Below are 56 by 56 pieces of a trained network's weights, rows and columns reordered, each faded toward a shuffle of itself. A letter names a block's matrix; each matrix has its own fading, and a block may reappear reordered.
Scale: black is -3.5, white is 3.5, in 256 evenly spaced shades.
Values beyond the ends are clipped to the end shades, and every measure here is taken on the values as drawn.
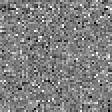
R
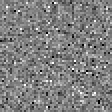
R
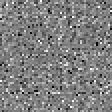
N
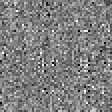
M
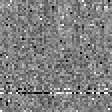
M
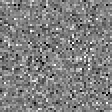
N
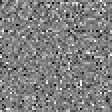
N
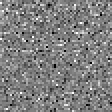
N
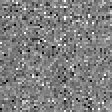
R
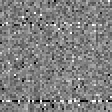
M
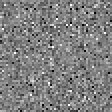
R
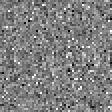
R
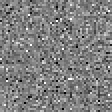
R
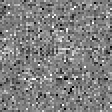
N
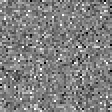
R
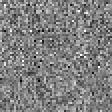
M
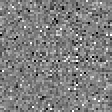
R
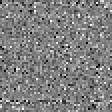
N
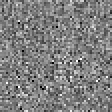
M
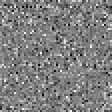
N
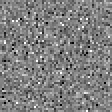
R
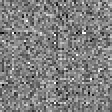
M
